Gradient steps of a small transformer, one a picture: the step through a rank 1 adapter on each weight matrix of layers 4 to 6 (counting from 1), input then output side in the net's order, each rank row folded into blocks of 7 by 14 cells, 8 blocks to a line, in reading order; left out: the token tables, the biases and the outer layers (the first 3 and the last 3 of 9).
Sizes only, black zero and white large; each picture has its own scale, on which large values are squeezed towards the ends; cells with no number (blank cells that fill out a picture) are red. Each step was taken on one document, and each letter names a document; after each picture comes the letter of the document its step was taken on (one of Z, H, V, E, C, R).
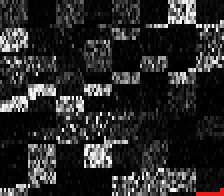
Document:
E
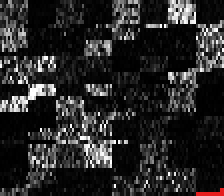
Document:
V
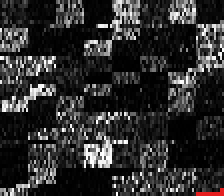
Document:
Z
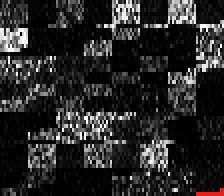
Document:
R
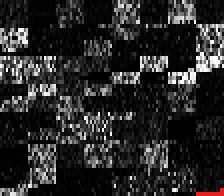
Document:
R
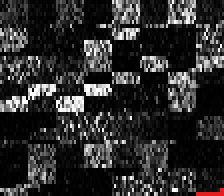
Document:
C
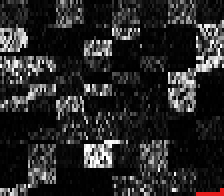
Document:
C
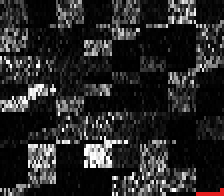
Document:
E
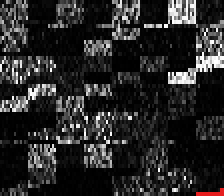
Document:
C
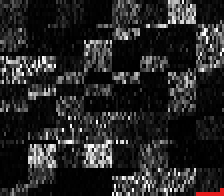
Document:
Z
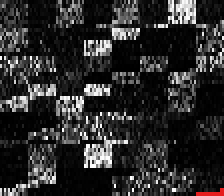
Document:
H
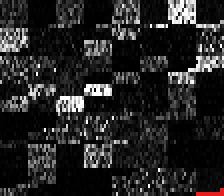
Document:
E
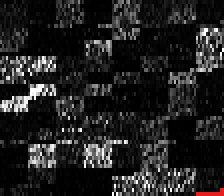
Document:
Z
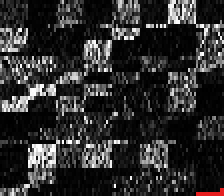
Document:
V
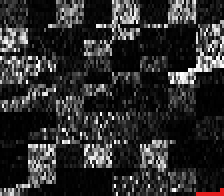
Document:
E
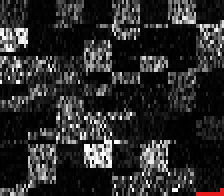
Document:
R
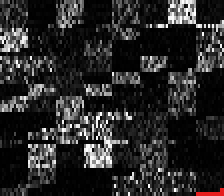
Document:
E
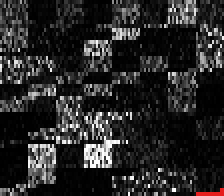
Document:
C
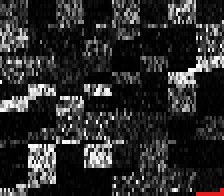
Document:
E
